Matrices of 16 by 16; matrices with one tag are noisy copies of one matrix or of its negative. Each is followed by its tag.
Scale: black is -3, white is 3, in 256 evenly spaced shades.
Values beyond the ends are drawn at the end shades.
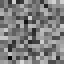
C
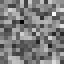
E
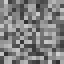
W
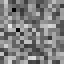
W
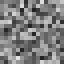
E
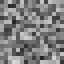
E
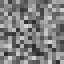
W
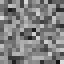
E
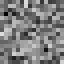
E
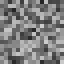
E
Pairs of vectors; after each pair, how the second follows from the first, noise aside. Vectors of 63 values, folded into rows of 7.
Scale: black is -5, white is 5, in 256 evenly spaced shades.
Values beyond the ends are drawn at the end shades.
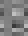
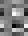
scaled up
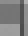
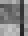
scaled up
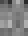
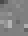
partly zeroed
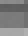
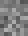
shuffled
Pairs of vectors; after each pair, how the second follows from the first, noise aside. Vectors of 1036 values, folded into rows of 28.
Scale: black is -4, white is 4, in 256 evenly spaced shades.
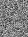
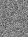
shrunk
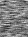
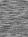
shrunk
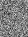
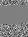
partly zeroed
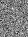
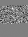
partly zeroed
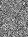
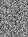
shuffled
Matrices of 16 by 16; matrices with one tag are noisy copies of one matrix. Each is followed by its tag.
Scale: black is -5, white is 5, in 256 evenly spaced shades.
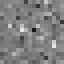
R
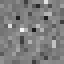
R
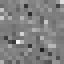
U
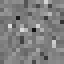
R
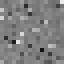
U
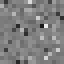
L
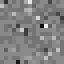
L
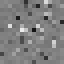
R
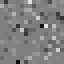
L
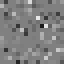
L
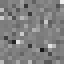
U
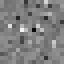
R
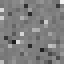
U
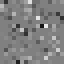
L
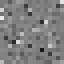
U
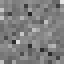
U
